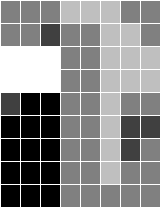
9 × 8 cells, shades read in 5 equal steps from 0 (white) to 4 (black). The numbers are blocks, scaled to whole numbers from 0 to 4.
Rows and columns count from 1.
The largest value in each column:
4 4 4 2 2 2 3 3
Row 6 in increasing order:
1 2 2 3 3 4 4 4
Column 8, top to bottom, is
2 2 1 1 2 3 2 2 2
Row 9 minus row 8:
0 0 0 0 0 1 0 0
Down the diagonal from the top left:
2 2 0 2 2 1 3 2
